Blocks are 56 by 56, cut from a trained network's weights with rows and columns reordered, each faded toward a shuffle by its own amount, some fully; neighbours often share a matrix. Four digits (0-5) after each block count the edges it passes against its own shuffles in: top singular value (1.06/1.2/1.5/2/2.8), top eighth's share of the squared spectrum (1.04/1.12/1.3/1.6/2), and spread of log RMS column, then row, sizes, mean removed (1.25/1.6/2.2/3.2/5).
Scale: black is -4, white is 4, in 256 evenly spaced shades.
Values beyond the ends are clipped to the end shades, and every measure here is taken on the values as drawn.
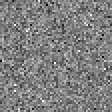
0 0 0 0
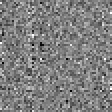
3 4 2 1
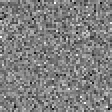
0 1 0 0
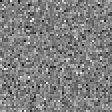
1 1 0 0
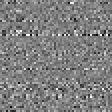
4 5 0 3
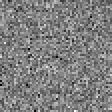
0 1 0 0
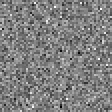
1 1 0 0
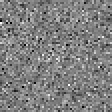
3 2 0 1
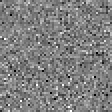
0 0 0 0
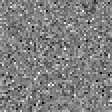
0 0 0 0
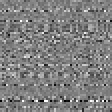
4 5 0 4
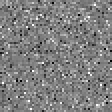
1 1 0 0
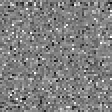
3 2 0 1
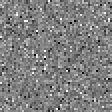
0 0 0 0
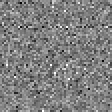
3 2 0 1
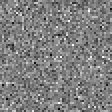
2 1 0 0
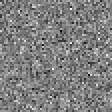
0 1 0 0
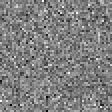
1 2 0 1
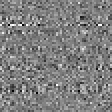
4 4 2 3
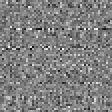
3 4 0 3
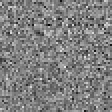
3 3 0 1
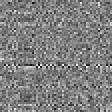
4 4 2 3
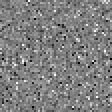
1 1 0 0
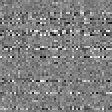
4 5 0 4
